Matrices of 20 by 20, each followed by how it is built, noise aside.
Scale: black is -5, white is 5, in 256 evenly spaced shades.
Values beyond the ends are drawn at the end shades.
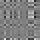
low rank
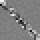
banded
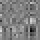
low rank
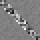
banded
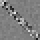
banded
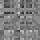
low rank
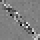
banded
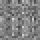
low rank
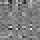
low rank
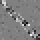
banded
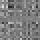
low rank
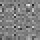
low rank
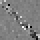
banded
